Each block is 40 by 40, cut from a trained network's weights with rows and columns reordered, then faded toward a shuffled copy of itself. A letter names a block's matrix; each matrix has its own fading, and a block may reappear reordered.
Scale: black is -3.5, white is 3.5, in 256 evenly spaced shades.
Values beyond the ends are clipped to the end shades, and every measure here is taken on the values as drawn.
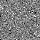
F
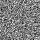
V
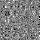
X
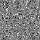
X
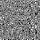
X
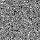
F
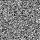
V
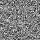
V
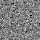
F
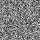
V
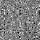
X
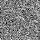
V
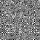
X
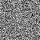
V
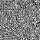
V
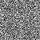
V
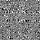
X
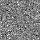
F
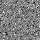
F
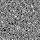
F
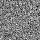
V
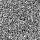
V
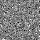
F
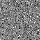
X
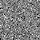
X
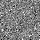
F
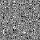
X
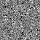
X
